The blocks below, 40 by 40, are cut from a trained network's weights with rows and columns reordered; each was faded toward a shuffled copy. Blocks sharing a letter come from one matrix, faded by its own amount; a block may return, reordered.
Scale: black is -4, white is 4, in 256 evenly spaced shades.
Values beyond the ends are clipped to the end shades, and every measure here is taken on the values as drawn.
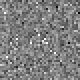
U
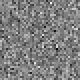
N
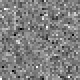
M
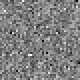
U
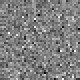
M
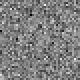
N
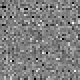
M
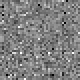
M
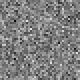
N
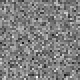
N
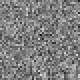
N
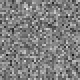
N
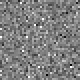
U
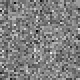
N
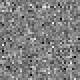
M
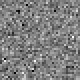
U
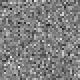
N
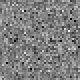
U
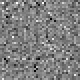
M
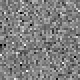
U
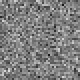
N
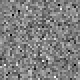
U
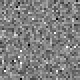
U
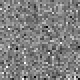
M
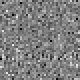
M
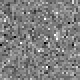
M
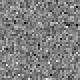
U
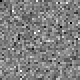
U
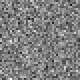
N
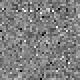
M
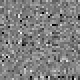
M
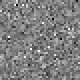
U
